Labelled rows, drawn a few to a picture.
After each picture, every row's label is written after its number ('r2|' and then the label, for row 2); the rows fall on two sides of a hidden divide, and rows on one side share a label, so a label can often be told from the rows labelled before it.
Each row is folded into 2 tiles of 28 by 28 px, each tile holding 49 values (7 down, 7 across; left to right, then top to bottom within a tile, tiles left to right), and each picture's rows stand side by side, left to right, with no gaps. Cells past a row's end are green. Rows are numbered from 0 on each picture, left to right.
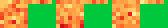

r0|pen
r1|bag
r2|bag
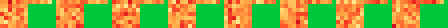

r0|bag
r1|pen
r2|bag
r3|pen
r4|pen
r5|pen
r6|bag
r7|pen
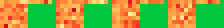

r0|bag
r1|pen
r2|pen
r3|pen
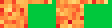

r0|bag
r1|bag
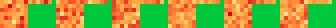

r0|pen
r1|pen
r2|bag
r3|bag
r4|pen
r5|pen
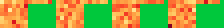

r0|pen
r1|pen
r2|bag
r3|bag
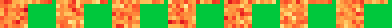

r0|pen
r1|pen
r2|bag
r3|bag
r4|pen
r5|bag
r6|pen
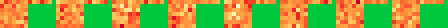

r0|bag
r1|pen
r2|bag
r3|bag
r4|pen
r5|bag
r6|pen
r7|pen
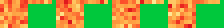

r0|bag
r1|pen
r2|pen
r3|pen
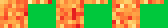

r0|pen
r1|pen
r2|bag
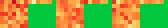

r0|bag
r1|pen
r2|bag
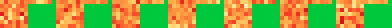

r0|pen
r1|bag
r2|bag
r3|pen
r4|pen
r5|pen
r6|pen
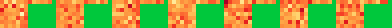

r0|bag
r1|bag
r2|pen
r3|bag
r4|bag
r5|bag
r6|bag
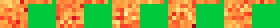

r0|pen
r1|bag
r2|pen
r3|bag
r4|pen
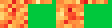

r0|pen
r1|bag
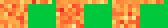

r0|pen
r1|pen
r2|pen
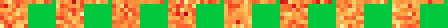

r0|bag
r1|pen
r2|bag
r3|bag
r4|pen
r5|bag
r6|pen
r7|pen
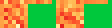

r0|bag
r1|bag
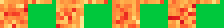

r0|pen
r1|pen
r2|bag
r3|pen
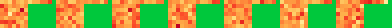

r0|bag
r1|bag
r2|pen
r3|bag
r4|bag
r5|bag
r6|bag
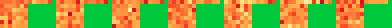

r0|bag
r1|bag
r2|bag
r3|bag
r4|bag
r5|bag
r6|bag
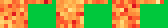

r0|pen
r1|bag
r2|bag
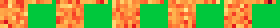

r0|bag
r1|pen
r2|pen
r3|bag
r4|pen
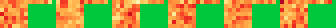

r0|bag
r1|pen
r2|bag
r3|bag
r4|pen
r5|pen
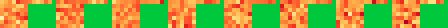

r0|pen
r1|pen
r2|pen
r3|bag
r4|pen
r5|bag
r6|pen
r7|pen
